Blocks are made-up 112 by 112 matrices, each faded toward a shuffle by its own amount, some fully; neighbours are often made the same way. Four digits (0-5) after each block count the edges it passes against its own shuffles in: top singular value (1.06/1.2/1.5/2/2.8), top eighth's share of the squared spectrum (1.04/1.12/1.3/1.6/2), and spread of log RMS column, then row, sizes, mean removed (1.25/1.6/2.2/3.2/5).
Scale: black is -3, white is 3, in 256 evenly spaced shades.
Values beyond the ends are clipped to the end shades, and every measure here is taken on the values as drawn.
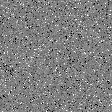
0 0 0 0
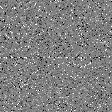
3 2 1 1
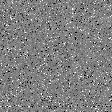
3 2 0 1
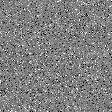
3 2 0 1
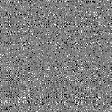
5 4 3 3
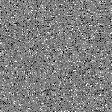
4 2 1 2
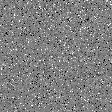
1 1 0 0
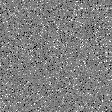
3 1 0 0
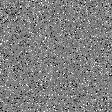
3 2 0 1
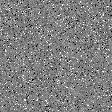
1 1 0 0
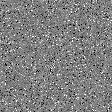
1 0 0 0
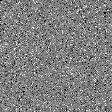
3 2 2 0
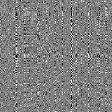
5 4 4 3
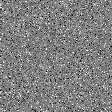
2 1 0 0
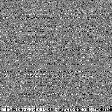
4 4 1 4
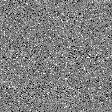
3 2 0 2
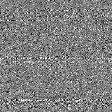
4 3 1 3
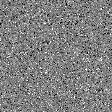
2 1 0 1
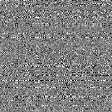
4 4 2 4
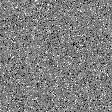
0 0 0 0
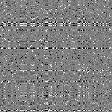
5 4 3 3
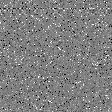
3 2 0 1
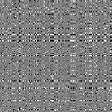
5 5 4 4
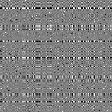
5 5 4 4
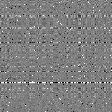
5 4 2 3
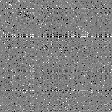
5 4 2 3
